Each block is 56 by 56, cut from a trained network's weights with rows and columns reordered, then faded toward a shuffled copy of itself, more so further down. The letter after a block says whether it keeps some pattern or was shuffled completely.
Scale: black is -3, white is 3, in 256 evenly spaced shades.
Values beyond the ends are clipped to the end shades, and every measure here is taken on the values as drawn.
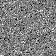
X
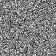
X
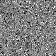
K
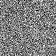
X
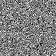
X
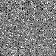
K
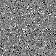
K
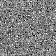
X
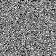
K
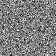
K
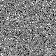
X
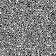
X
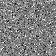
K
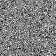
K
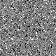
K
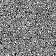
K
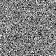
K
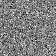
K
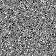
X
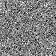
X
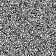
X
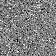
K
